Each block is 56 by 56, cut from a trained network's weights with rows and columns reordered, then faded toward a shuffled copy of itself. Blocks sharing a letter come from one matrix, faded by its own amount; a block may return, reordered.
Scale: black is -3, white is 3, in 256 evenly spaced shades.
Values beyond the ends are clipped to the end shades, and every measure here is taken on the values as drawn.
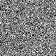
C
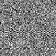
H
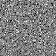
C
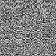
H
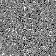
C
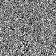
C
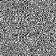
H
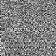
H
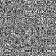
H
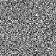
H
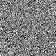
C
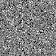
C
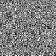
H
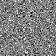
C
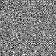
H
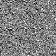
C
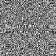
H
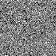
C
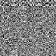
H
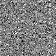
C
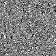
C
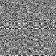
H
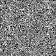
C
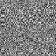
H
